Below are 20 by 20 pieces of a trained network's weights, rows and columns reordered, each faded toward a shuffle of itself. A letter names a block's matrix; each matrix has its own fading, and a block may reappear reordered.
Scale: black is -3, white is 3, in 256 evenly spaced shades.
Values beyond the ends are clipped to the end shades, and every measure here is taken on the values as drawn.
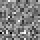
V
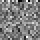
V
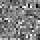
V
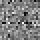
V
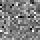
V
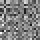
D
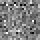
V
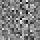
D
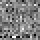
V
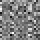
D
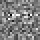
V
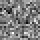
V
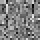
D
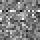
V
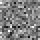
V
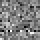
V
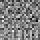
D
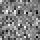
D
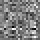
D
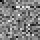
V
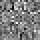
D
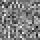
V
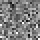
D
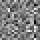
D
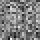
D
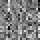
D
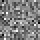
D
